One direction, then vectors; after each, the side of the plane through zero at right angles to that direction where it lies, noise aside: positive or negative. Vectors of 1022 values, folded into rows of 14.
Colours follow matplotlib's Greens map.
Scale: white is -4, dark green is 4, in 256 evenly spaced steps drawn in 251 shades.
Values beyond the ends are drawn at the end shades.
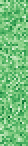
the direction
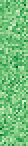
negative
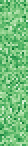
negative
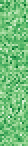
negative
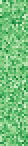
positive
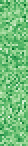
negative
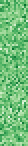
negative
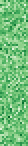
positive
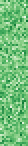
positive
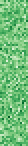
positive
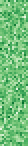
positive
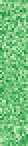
positive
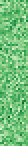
positive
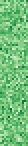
positive
